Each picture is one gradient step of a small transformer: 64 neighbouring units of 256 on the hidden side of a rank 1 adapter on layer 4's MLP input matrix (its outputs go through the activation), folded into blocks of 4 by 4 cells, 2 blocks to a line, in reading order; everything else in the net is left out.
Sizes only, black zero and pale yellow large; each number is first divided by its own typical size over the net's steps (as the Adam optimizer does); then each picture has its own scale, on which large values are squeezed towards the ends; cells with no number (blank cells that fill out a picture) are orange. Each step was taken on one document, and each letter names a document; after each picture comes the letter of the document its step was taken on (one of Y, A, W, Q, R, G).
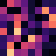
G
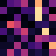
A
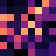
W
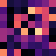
W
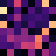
G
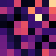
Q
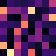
Q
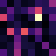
Q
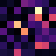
A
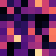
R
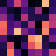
G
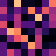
G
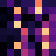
A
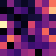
R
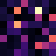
A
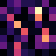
A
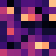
Q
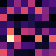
R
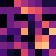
A
